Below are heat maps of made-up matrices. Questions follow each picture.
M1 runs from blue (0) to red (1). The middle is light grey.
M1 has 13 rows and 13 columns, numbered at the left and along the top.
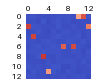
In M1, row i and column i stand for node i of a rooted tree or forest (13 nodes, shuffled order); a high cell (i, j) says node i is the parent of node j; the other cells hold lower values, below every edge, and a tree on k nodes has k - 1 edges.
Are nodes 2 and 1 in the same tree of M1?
yes
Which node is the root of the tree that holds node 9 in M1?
6
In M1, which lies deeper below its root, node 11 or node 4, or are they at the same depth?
node 4
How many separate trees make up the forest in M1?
4
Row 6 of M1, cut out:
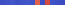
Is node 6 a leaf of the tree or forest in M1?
no
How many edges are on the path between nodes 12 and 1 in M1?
5
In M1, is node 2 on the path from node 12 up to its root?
yes
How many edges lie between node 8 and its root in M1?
0
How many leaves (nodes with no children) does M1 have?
7
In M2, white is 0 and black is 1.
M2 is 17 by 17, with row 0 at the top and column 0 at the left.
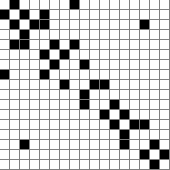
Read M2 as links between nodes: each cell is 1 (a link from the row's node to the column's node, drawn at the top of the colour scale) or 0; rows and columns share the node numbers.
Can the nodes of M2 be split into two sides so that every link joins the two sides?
no
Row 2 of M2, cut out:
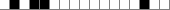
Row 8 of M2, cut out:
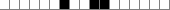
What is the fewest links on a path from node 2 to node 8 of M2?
4
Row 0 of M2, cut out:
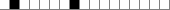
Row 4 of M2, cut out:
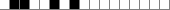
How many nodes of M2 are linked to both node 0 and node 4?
2
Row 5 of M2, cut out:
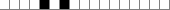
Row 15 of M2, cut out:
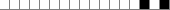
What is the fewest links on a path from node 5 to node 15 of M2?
4
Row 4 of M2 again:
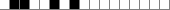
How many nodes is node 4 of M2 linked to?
4
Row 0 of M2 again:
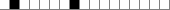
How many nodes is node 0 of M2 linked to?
2
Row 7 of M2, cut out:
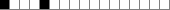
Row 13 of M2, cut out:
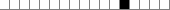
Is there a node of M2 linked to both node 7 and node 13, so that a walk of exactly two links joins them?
no
